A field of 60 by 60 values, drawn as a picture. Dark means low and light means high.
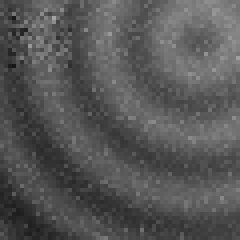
Roughest part: top left. Slope: up to the top right. Rings: centred on the top right. Odd patch: rougher, in the top left. Histogram: bell-shaped.
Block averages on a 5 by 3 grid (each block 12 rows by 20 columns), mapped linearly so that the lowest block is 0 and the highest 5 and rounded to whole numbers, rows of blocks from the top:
235 | 234 | 123 | 122 | 012
